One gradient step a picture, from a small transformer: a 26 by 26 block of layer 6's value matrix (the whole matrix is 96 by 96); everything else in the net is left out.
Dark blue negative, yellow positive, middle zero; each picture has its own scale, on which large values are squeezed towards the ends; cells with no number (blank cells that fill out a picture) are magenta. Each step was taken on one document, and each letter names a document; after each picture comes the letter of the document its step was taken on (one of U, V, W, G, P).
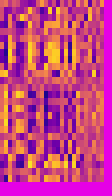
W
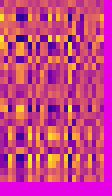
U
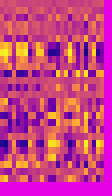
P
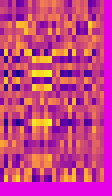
W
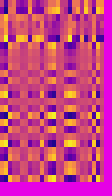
P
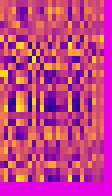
U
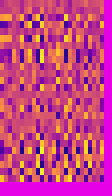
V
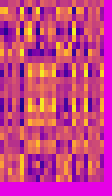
V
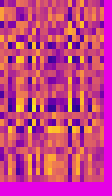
U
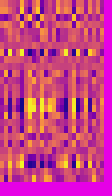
V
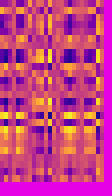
W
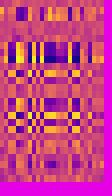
U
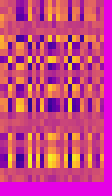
U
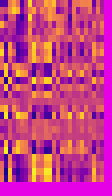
W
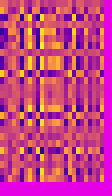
V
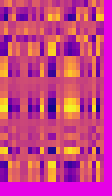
P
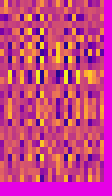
V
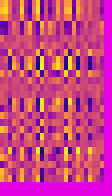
V
